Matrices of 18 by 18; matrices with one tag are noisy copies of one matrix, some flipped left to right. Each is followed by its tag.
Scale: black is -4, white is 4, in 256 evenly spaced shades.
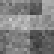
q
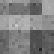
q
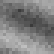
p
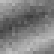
p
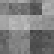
q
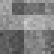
q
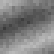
p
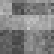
q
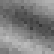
p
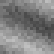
p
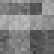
q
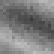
p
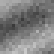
p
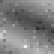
p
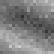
p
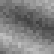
p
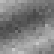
p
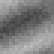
p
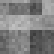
q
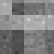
q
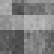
q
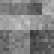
q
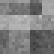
q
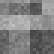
q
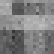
q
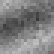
p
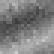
p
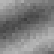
p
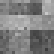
q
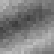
p
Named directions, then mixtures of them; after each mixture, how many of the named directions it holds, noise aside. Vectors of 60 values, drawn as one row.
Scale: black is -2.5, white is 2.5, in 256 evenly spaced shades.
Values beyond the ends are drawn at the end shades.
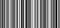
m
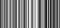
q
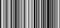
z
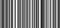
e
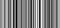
one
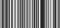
one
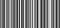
one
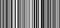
two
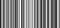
two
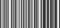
two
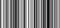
one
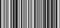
three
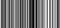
three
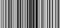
two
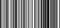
three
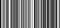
two
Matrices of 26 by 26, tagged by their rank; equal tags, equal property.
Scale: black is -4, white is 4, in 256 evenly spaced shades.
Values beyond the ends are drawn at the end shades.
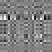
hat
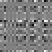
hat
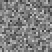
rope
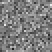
rope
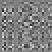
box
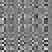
hat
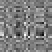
box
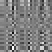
hat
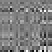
hat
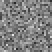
rope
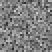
rope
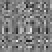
box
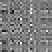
box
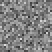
rope
